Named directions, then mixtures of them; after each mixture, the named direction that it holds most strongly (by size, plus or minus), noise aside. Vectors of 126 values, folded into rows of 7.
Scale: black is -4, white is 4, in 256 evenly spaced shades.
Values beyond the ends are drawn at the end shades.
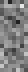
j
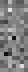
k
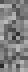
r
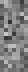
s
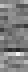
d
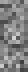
r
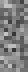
s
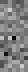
k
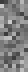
s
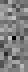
k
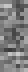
d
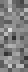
k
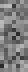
r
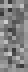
k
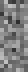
j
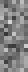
s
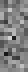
k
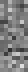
k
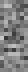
s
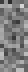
j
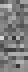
d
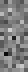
k
